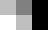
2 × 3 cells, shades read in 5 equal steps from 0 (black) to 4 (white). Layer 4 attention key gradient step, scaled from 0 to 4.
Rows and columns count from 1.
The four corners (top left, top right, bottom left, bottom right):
3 0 4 0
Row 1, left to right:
3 2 0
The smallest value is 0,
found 2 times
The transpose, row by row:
3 4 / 2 3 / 0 0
